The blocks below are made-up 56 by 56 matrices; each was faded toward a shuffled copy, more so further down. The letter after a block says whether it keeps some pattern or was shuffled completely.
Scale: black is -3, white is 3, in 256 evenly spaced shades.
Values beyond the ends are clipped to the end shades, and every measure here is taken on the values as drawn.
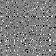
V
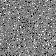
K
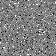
K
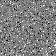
K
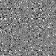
V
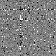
V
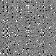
V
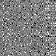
V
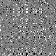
V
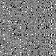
V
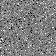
K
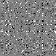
V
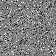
K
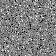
K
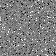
K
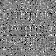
V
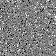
K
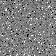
K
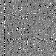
V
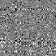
V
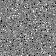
K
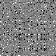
V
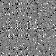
V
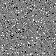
K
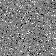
K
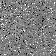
K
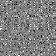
V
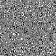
V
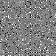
V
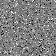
K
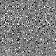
V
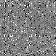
V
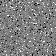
K
